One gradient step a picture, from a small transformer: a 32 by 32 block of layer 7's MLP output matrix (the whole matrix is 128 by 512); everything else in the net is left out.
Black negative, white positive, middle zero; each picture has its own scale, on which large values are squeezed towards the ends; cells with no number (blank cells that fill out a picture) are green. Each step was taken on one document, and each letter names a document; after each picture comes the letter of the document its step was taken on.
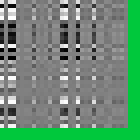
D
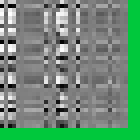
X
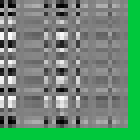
X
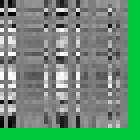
X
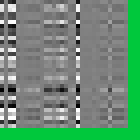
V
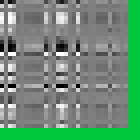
X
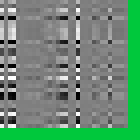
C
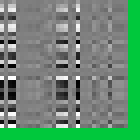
C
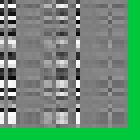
V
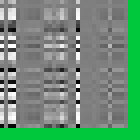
V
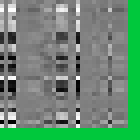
C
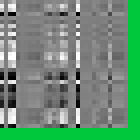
V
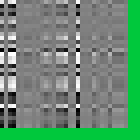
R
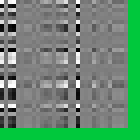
R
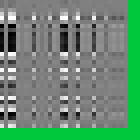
D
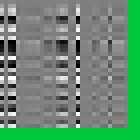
C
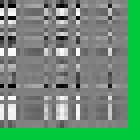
X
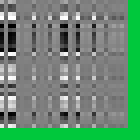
D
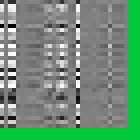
V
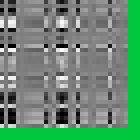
X
